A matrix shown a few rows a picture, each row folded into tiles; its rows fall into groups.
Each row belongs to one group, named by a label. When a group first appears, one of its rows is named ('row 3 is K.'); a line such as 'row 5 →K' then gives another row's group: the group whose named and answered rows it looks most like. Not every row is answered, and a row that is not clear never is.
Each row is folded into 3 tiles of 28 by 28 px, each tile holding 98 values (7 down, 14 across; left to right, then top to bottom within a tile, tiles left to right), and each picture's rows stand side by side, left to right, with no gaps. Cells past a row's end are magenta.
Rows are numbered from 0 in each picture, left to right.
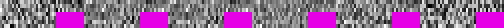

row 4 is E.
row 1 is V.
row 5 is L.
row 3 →V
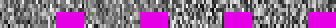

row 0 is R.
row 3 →E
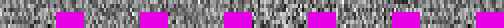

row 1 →L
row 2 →R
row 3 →L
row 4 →V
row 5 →R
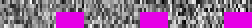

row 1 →E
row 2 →L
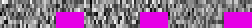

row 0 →V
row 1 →L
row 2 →E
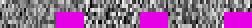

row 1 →L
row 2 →R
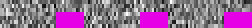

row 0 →E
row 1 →R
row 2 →V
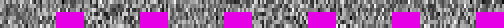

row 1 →L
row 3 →L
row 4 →V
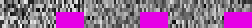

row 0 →L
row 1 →E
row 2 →V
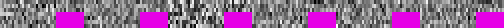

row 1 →E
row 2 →L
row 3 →V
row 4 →E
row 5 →V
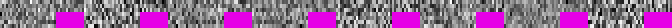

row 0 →E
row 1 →E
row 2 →R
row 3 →R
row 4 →L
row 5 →R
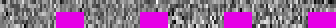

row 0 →R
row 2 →V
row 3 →V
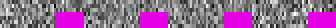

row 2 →E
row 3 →R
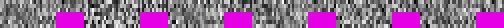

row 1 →L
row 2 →R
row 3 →R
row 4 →E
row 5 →R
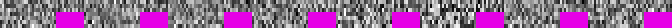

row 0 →L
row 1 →R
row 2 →E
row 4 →L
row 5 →L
